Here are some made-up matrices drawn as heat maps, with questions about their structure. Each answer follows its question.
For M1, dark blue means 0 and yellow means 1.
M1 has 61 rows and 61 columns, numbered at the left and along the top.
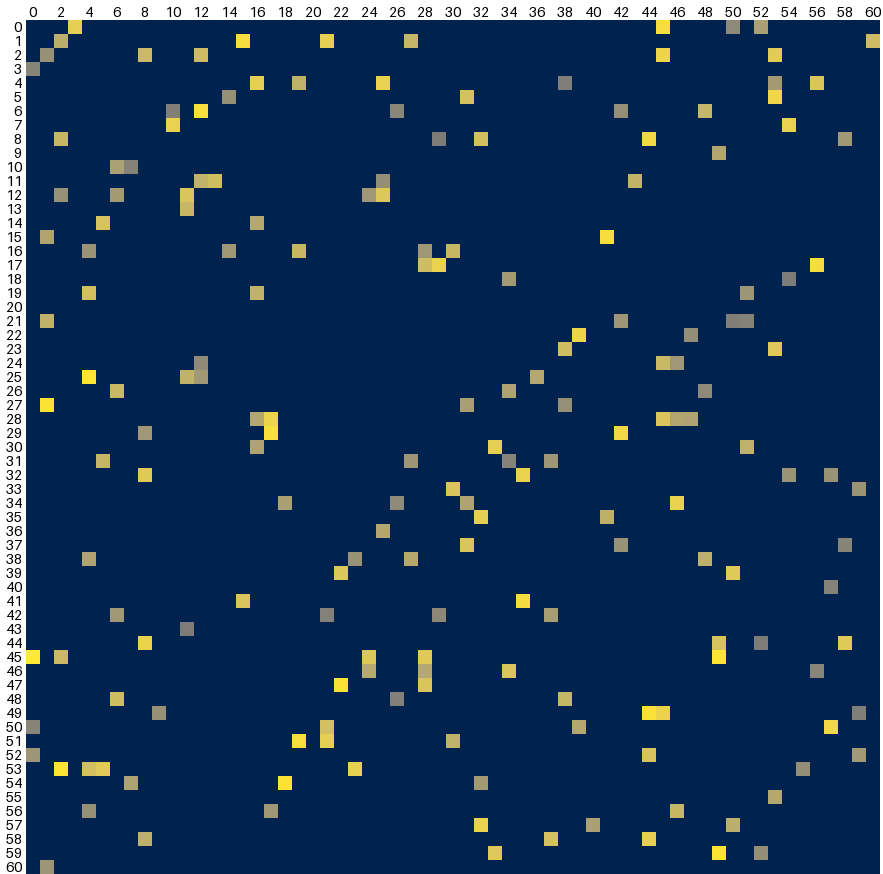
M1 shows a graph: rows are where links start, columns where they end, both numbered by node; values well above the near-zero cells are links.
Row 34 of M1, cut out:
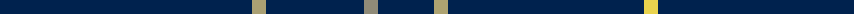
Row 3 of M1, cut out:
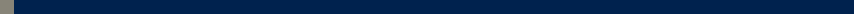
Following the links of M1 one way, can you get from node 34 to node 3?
yes
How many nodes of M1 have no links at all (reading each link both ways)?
1
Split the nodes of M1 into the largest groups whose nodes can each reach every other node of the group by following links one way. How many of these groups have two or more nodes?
1
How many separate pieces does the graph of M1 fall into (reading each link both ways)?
2
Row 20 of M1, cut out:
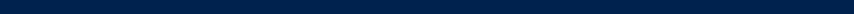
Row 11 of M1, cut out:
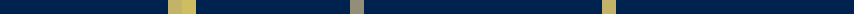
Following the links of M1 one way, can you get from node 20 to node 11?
no
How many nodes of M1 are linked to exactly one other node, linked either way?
8
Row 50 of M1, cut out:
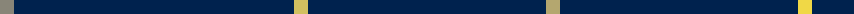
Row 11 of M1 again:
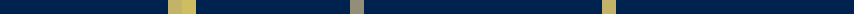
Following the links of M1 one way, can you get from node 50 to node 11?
yes
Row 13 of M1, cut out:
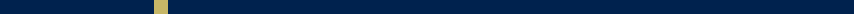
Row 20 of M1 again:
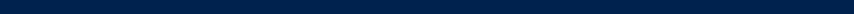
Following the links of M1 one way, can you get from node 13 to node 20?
no
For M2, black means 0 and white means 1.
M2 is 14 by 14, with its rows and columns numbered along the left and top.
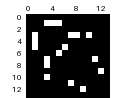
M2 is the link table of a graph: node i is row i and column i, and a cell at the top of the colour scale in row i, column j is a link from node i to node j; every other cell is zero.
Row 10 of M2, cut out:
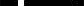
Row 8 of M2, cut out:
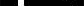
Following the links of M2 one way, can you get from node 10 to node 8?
yes
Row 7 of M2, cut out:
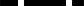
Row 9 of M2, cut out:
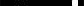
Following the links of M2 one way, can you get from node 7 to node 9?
no
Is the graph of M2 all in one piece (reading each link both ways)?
no
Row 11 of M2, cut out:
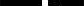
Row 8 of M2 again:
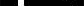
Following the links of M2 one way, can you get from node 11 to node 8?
yes
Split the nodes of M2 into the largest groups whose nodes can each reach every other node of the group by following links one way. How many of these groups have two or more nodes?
2
